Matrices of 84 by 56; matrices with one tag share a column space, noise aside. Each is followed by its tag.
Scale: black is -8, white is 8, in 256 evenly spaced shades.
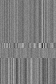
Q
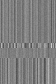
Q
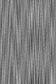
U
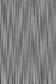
U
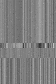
Q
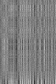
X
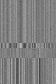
Q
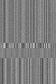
Q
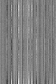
X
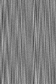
U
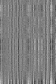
X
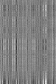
X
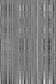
X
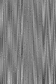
U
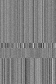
Q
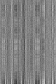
X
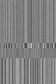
Q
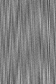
U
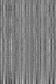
X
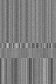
Q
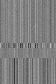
Q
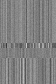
Q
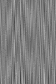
U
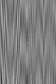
U
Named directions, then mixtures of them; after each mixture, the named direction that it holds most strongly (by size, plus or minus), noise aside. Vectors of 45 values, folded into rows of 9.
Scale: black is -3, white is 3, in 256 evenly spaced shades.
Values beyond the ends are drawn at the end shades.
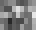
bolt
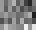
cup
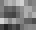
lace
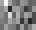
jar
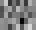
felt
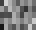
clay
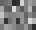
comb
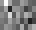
jar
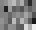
cup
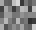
comb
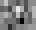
bolt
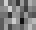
felt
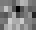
bolt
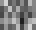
felt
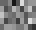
comb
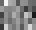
clay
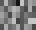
comb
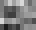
lace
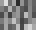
felt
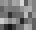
lace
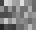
lace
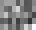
cup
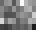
lace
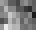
lace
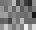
cup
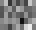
felt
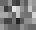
bolt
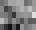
lace
